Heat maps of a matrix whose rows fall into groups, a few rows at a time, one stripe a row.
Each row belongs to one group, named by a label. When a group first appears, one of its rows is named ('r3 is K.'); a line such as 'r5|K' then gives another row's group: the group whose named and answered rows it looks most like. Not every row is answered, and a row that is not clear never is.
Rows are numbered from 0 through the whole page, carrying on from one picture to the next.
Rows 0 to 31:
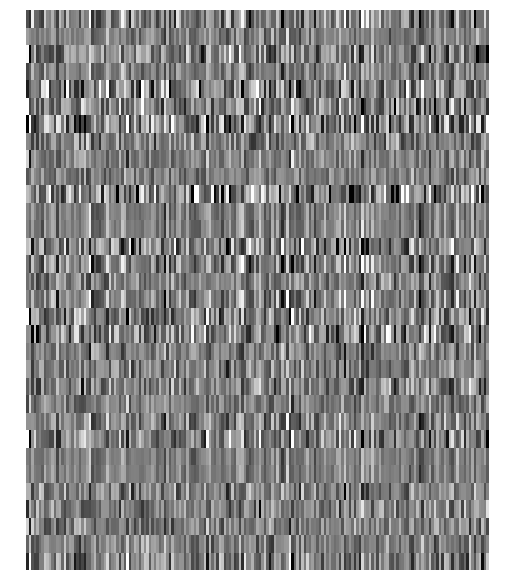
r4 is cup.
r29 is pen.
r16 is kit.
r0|kit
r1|kit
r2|pen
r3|kit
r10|cup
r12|kit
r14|kit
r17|pen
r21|cup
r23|kit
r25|kit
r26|kit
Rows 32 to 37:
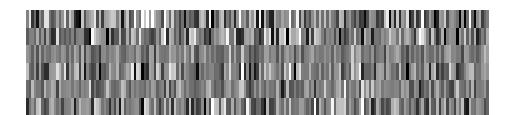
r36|kit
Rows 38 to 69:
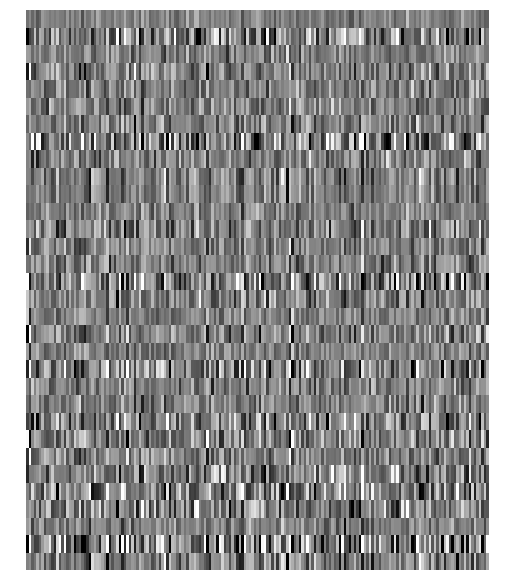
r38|cup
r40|kit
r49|cup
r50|cup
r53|pen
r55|pen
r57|pen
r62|pen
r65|kit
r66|cup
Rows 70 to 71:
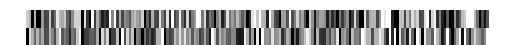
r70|cup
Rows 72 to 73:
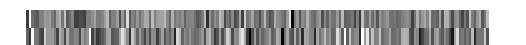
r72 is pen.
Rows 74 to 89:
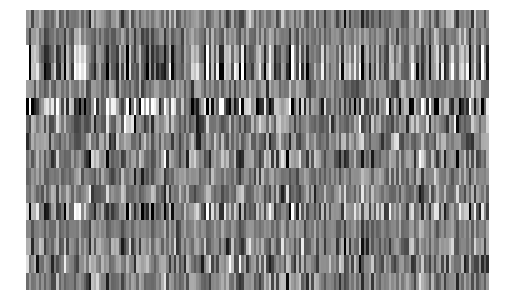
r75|pen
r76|pen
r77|pen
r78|cup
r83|pen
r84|kit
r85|pen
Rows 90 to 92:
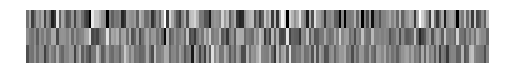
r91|kit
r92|cup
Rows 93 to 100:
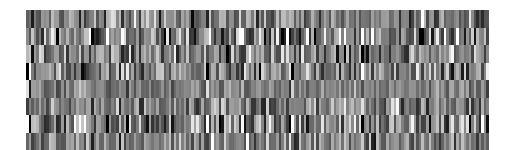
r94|kit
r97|pen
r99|pen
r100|cup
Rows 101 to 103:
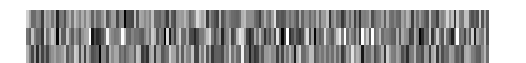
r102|kit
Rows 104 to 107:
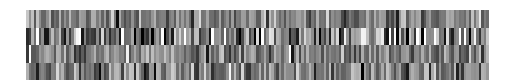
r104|cup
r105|pen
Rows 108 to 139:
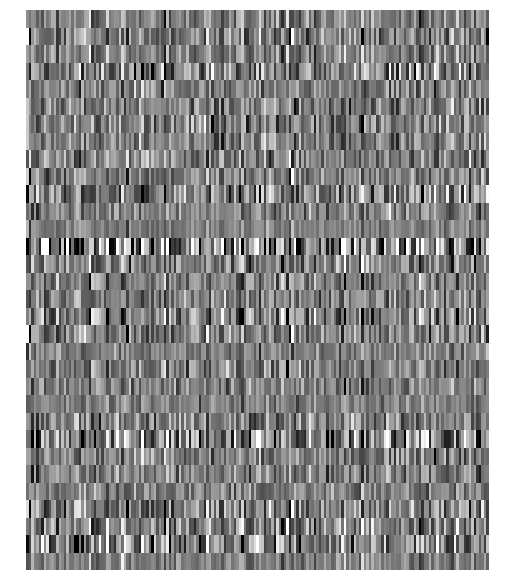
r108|kit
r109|pen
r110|kit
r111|pen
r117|pen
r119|cup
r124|pen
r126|pen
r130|cup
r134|cup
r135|cup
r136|pen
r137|kit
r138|cup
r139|kit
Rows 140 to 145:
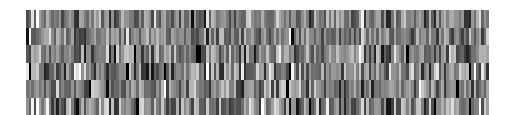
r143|pen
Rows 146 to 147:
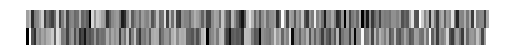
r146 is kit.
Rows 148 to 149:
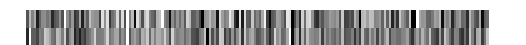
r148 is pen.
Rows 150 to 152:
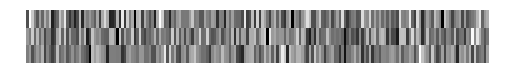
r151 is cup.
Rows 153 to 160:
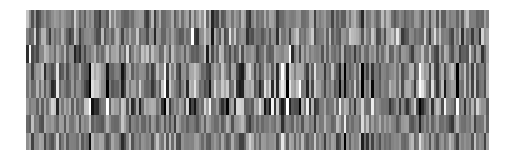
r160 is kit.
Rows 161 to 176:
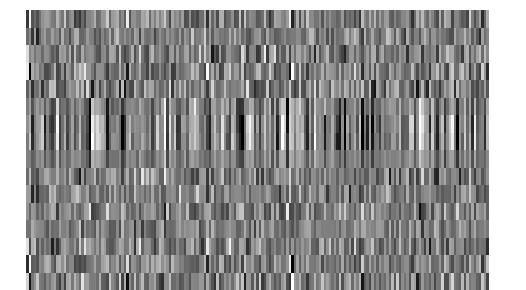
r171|cup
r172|kit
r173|pen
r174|pen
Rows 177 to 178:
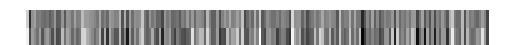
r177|pen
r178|pen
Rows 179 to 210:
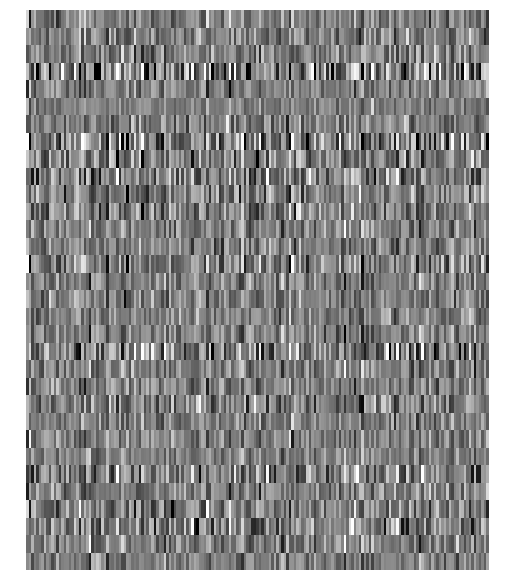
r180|cup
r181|pen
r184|pen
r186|pen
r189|pen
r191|kit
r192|cup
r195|cup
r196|cup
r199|kit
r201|cup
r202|pen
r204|kit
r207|pen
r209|kit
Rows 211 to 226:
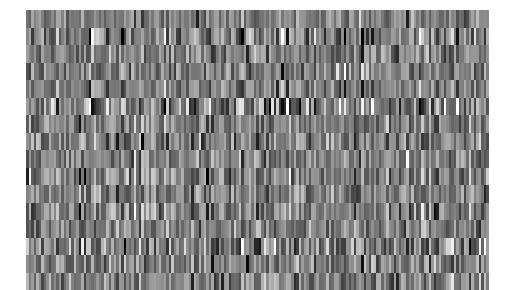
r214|kit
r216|kit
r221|cup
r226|cup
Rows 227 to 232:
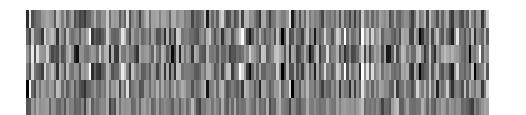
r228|kit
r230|kit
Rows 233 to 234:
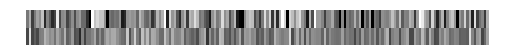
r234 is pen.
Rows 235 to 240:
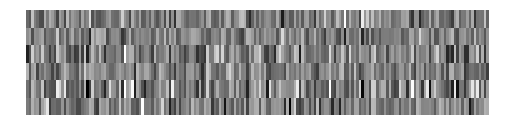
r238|pen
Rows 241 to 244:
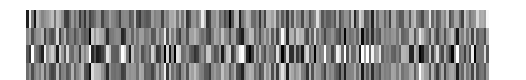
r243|kit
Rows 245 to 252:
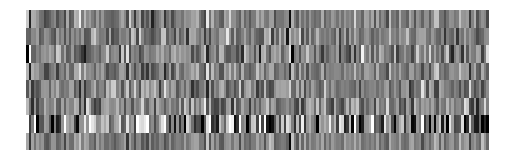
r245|pen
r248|pen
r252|pen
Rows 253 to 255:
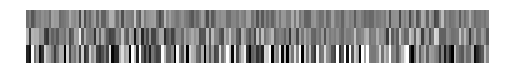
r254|pen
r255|kit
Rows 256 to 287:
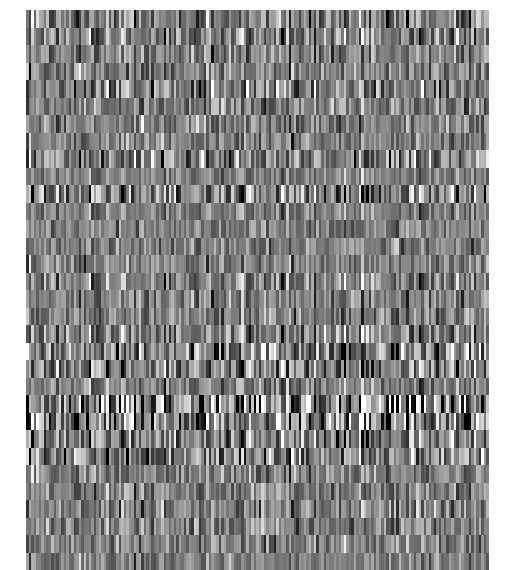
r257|kit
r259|pen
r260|cup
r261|cup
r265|kit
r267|kit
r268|cup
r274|kit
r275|cup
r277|kit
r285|cup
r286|cup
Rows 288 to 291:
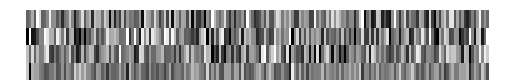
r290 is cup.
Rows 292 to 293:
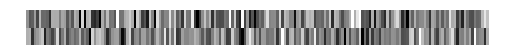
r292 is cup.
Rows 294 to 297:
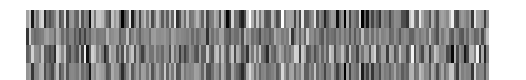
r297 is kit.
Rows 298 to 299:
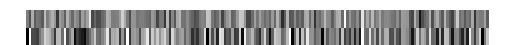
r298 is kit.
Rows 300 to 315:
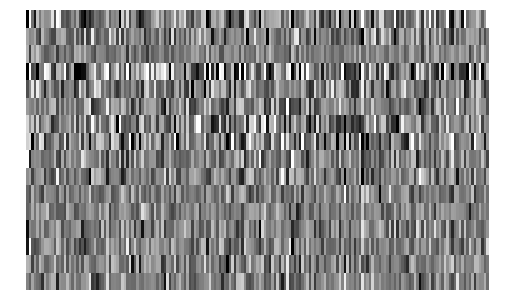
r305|kit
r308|pen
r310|kit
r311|cup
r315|kit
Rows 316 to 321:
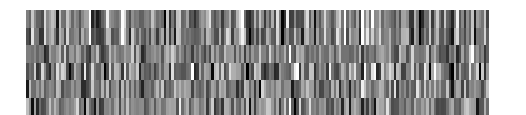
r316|kit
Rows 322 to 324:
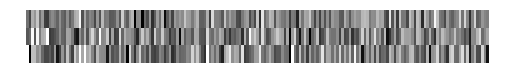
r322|pen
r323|cup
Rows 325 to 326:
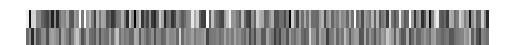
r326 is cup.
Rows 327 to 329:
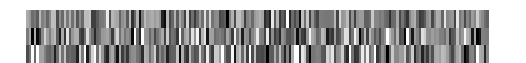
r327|kit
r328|cup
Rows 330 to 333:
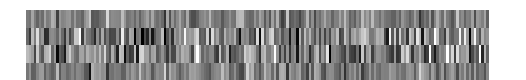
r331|pen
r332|cup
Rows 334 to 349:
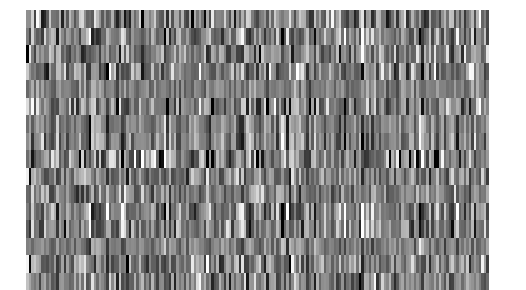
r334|cup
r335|kit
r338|cup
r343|pen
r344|cup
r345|kit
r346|kit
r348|pen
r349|cup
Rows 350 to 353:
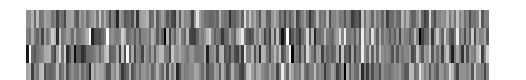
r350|cup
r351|kit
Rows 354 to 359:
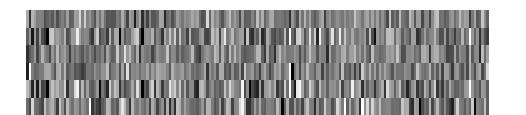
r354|pen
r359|kit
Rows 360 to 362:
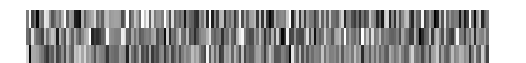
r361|kit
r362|pen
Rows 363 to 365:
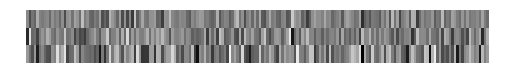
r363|pen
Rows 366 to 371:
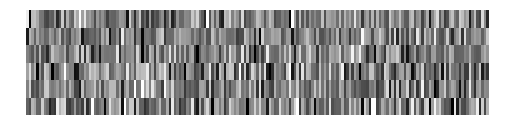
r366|pen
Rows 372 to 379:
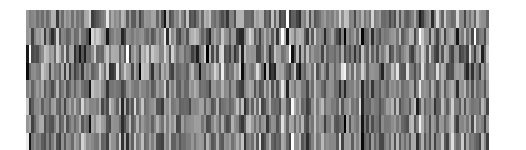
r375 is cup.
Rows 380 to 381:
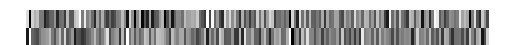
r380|pen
